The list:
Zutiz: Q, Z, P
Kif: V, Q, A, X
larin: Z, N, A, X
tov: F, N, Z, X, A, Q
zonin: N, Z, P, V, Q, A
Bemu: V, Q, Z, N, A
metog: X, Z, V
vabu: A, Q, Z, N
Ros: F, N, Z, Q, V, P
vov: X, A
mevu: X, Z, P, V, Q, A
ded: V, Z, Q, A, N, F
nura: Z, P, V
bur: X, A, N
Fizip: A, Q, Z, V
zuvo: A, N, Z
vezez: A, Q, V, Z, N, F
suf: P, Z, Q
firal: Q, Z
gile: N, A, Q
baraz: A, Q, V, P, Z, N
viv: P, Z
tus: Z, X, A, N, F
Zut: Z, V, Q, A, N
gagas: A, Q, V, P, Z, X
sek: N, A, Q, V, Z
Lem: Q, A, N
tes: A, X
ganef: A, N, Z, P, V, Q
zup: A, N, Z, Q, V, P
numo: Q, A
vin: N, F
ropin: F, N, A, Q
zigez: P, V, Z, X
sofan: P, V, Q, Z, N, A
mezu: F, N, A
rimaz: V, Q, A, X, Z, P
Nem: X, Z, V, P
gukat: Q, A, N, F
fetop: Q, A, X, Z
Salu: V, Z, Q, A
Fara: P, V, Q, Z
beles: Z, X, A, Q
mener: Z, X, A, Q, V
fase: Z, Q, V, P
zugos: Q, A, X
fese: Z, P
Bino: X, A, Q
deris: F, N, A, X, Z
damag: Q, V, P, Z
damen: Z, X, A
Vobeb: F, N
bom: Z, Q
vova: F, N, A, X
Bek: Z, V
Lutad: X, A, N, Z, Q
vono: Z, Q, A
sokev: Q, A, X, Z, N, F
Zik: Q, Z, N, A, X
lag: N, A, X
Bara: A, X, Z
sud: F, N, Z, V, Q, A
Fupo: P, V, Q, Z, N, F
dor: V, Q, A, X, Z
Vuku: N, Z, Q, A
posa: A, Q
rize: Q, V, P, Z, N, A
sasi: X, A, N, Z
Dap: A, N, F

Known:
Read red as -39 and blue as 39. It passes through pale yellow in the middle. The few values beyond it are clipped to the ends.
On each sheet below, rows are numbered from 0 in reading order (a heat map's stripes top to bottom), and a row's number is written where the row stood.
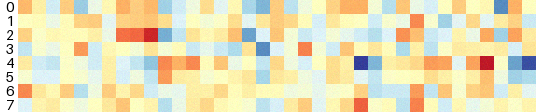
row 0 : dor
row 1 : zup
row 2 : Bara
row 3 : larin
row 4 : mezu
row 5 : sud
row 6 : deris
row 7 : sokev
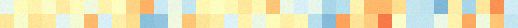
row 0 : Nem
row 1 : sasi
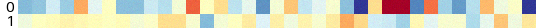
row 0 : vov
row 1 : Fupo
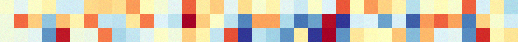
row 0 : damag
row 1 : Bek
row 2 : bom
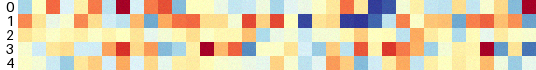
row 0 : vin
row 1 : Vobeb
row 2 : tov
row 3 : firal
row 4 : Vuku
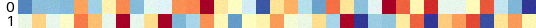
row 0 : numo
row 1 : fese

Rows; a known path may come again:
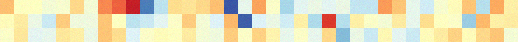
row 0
Bara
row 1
beles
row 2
Zut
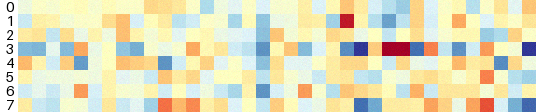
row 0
Fupo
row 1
tus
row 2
rimaz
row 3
vov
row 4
dor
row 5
sud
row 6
larin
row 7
mezu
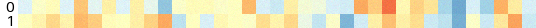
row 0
Lutad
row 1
Nem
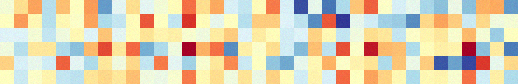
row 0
metog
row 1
nura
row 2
zonin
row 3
firal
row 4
suf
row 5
damag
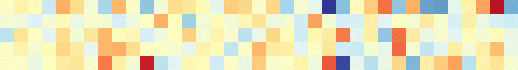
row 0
bur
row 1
sofan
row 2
sokev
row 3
zup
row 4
fase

